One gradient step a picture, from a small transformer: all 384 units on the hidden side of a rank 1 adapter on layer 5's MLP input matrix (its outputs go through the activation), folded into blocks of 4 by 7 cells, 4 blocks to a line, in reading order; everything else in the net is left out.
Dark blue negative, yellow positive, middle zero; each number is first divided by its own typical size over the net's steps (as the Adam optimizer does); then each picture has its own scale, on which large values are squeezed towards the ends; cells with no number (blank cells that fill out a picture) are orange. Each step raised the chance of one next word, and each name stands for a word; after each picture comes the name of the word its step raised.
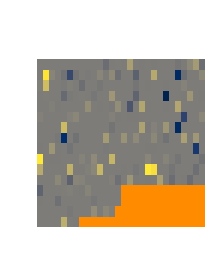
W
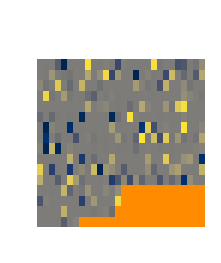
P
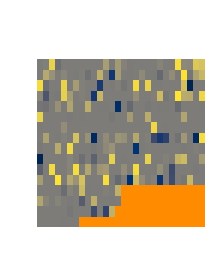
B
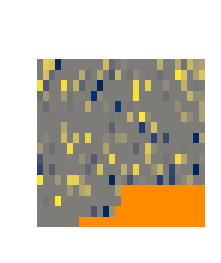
B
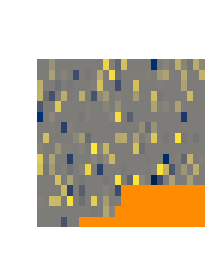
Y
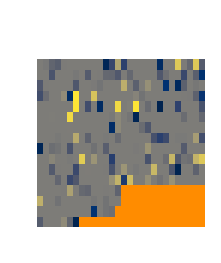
P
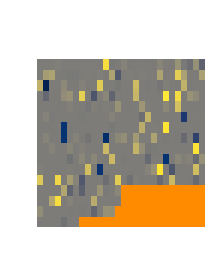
Y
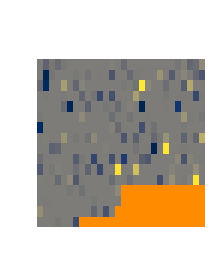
W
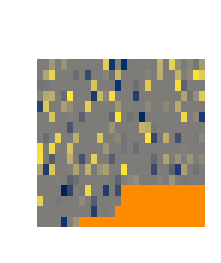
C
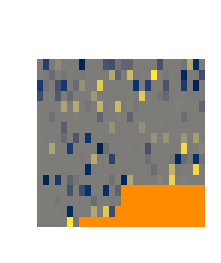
B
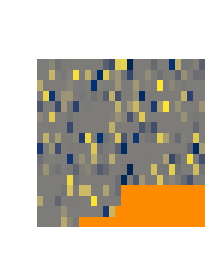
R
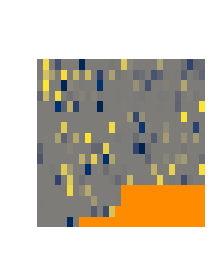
R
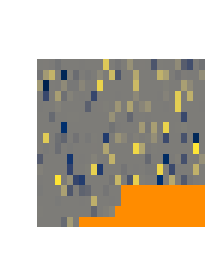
Y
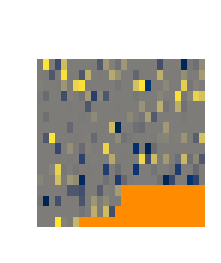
P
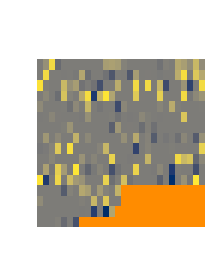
B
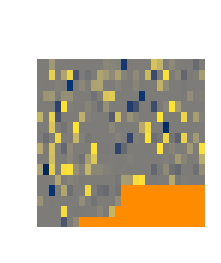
C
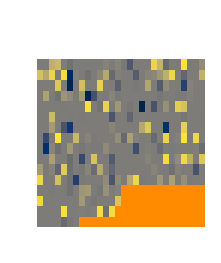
C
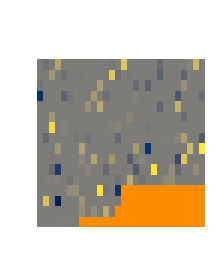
W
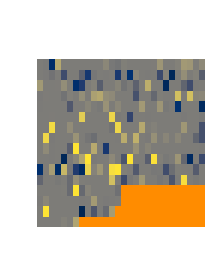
P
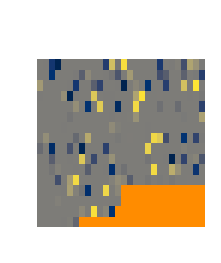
C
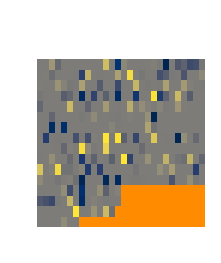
P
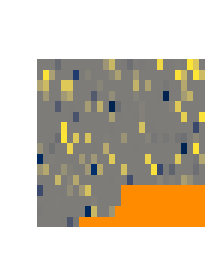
B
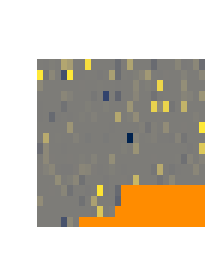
Y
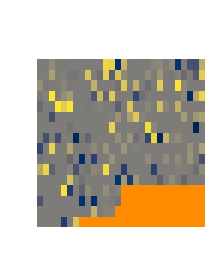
P
